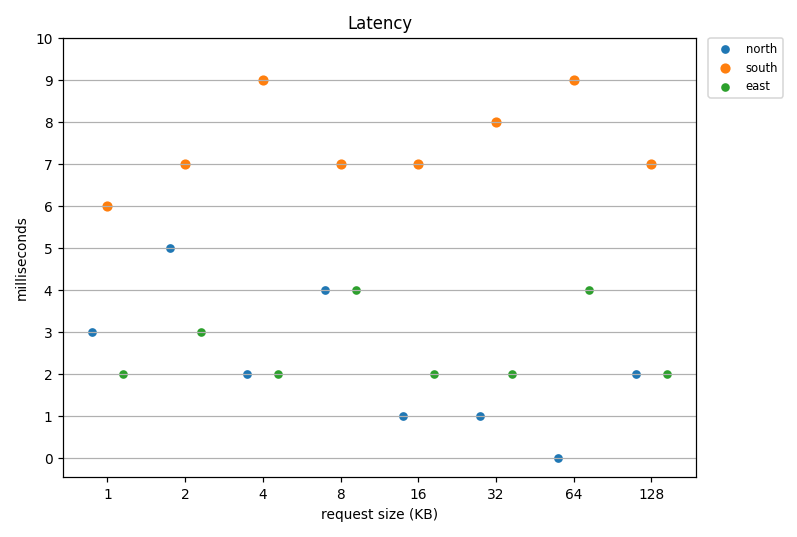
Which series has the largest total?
south
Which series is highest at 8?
south
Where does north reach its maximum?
2
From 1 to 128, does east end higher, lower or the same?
the same
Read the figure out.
Title: Latency
x-axis: request size (KB), ticks 1 2 4 8 16 32 64 128
y-axis: milliseconds, ticks 0 1 2 3 4 5 6 7 8 9 10
Legend: north, south, east
Values:
north: 3 5 2 4 1 1 0 2
south: 6 7 9 7 7 8 9 7
east: 2 3 2 4 2 2 4 2
